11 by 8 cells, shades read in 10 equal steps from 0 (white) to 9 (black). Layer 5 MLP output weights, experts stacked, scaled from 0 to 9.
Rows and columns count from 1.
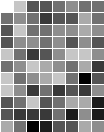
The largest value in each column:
6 7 9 8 7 8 9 8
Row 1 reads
0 2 6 6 5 4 5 5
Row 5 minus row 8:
0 1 0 1 -3 -4 -5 0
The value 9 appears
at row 7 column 7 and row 11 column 3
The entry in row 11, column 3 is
9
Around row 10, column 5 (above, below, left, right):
5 6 7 8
